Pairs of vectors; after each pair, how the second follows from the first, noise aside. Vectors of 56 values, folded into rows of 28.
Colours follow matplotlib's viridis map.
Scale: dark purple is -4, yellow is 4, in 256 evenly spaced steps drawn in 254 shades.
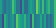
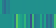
partly zeroed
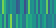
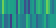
sign-scrambled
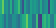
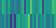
shuffled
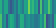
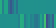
partly zeroed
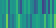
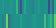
partly zeroed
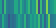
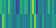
shuffled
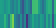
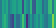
sign-scrambled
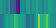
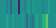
partly zeroed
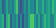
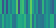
shuffled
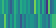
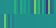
partly zeroed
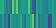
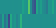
partly zeroed
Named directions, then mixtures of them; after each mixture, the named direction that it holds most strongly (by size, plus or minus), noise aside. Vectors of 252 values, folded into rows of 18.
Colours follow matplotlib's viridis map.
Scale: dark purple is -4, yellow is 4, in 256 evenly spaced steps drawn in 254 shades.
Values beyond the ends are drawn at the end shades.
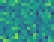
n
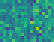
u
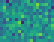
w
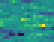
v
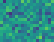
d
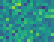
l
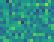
w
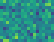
n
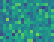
l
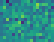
w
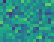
d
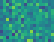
l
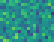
n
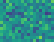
d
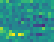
v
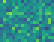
d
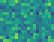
n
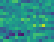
v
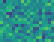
d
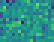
w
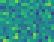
n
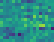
v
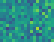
u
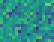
d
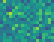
d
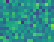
w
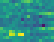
v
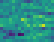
v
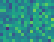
u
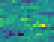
v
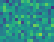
w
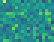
d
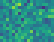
l
